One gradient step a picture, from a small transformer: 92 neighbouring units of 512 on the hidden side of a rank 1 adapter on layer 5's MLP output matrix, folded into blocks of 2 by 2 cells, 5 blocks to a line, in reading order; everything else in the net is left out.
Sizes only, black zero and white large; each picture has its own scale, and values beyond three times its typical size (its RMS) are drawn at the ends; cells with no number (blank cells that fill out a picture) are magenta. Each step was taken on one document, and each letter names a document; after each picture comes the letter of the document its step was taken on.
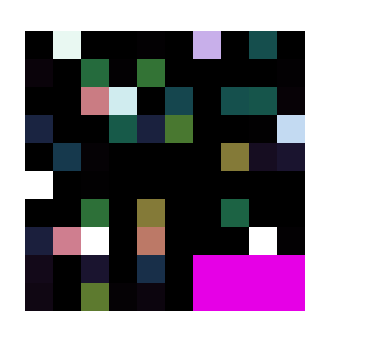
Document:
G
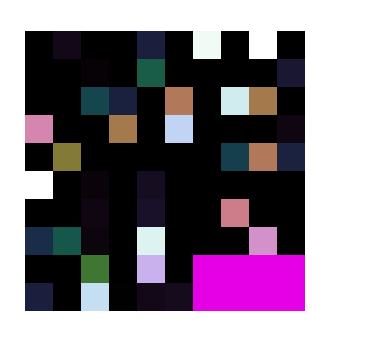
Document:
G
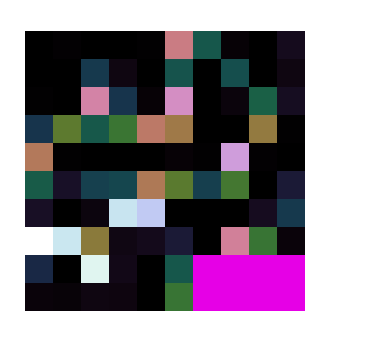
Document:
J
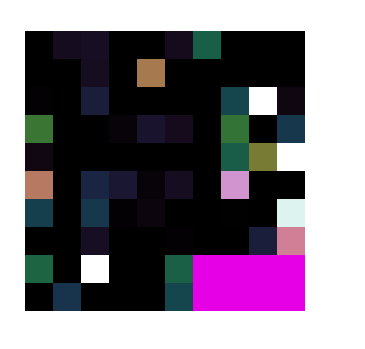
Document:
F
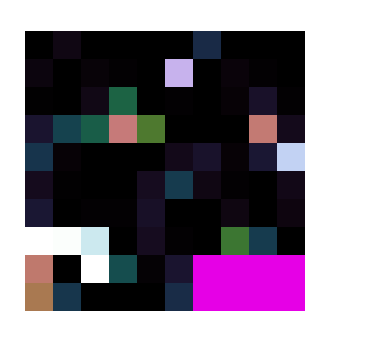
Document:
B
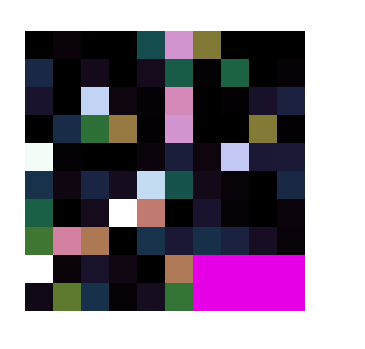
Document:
J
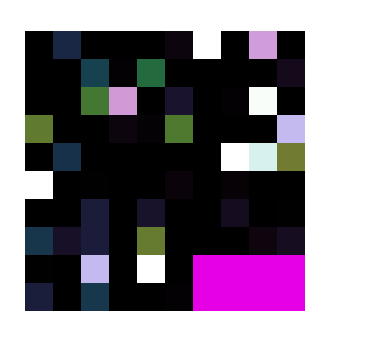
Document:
G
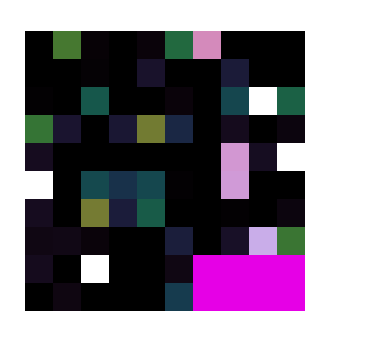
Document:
F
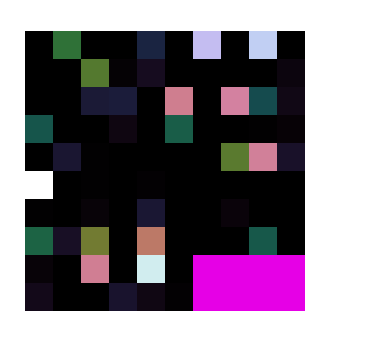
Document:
G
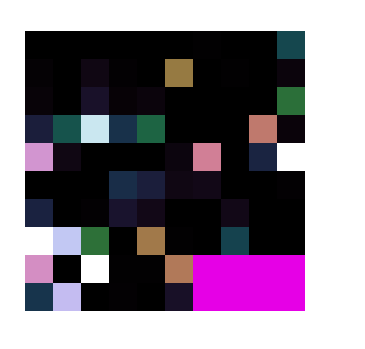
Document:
B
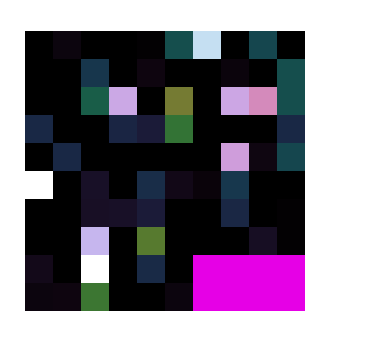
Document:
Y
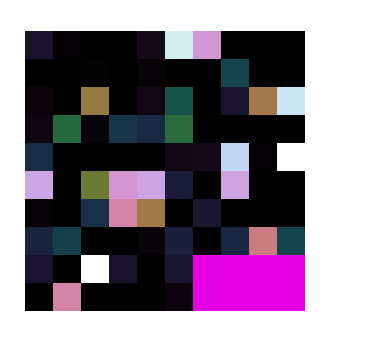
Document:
J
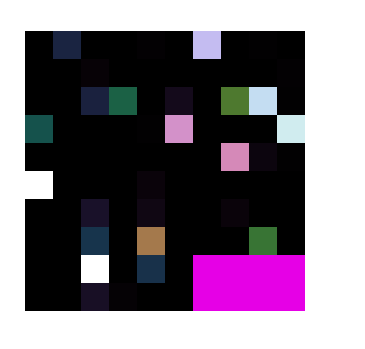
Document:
G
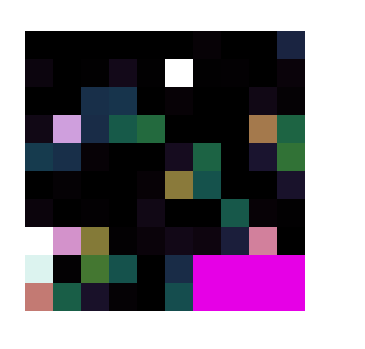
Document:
B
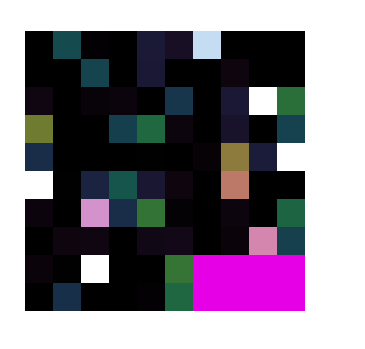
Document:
F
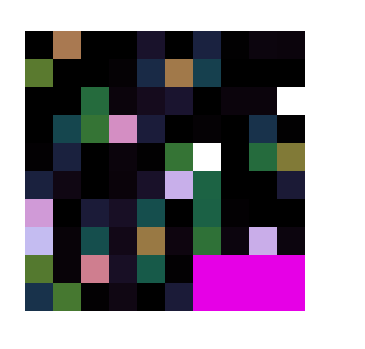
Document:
B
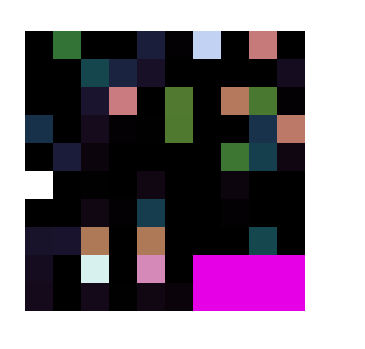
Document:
G
